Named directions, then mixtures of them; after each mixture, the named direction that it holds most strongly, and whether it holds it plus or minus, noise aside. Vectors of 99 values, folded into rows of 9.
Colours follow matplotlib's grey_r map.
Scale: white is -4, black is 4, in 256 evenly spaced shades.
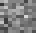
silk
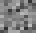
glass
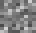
glass, minus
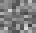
glass, minus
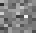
silk, plus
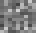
glass, minus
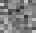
silk, minus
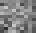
silk, plus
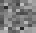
glass, minus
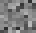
glass, plus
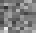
glass, minus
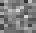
silk, plus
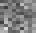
silk, minus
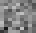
glass, plus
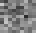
silk, minus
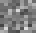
glass, minus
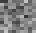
silk, minus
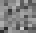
glass, plus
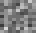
glass, minus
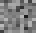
glass, plus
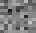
glass, plus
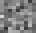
glass, plus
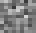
silk, plus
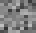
glass, plus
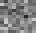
silk, minus
